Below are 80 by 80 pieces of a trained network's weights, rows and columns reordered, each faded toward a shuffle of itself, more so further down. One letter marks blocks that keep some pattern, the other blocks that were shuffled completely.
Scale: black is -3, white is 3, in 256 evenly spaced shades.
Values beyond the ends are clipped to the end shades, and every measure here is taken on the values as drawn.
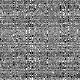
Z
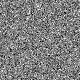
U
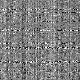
Z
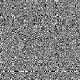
Z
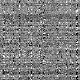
Z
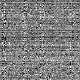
Z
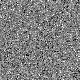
U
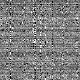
Z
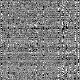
Z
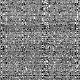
Z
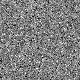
U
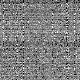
Z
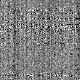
Z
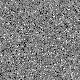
U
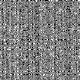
Z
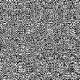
Z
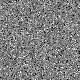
U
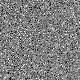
U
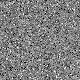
U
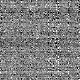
Z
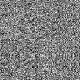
Z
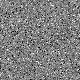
U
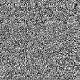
Z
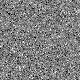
U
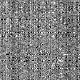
Z
